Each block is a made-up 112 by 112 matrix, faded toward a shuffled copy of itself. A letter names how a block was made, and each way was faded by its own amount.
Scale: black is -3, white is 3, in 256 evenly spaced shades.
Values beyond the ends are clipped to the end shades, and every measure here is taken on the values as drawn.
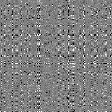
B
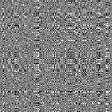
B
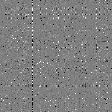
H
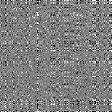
B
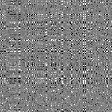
B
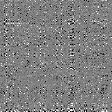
H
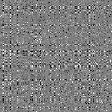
B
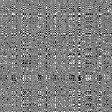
B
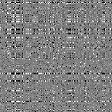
B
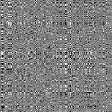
B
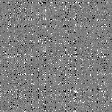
H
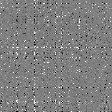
H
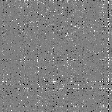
H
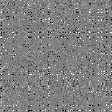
H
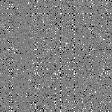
H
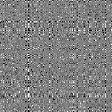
B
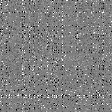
H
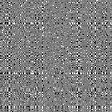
B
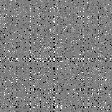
H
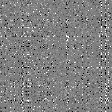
H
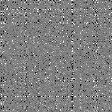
H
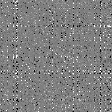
H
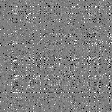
H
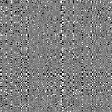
B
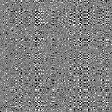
B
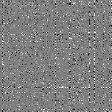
H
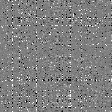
H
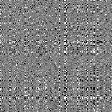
B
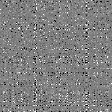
H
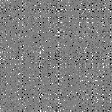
H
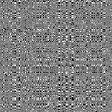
B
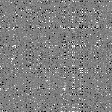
H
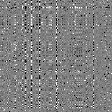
B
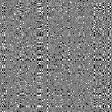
B
